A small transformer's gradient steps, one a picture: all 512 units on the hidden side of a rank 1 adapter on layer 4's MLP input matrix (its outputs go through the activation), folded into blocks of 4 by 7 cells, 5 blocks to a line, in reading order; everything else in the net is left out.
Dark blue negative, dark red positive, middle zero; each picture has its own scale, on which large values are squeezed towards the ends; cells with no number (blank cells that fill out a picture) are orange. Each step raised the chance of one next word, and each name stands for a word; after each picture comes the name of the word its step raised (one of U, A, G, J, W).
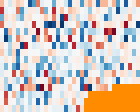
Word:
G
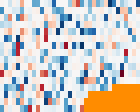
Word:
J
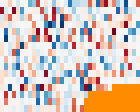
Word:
G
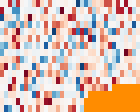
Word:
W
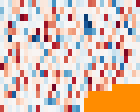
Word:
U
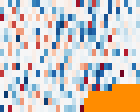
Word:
J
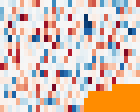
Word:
U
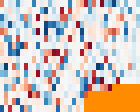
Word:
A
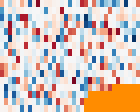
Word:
U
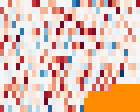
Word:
J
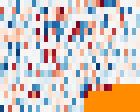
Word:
A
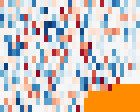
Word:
A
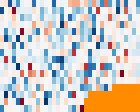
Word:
J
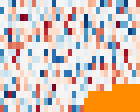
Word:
U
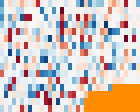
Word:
W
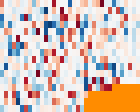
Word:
A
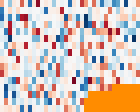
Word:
U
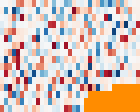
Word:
G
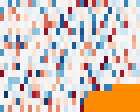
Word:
J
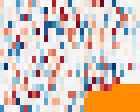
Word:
A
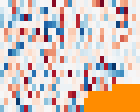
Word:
A
